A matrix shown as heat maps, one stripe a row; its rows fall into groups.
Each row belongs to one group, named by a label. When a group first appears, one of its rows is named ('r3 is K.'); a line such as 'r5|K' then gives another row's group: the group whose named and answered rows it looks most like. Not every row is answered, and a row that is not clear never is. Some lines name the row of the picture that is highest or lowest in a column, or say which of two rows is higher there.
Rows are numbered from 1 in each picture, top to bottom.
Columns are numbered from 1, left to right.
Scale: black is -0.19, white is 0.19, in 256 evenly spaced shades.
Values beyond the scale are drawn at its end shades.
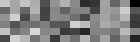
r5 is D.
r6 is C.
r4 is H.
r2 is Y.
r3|Y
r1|Y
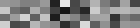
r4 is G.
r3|C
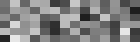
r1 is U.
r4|C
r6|C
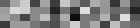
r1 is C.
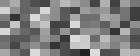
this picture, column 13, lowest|4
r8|D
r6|H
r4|U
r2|G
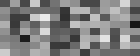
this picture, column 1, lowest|1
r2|H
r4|H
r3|D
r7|G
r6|G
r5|G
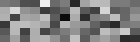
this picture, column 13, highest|5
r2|Y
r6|U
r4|C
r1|G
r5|Y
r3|D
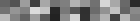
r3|Y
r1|H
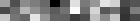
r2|U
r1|H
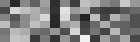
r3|D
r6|C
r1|G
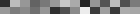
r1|U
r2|G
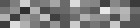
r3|G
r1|U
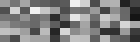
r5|C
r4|G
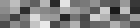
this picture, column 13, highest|2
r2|Y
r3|D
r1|C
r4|U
